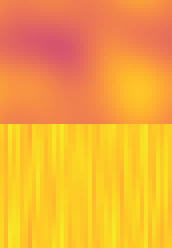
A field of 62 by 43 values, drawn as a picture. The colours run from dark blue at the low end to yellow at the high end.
The table splits into 2 rows of 1 panel. Panel 1,1: high, smooth. Panel 2,1: very high, streaked downward, faint in contrast.
